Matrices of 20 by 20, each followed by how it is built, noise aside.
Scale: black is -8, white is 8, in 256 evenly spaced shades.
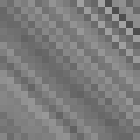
Toeplitz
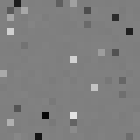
sparse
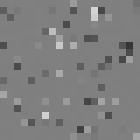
sparse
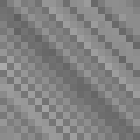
Toeplitz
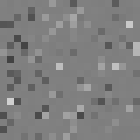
sparse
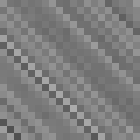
Toeplitz
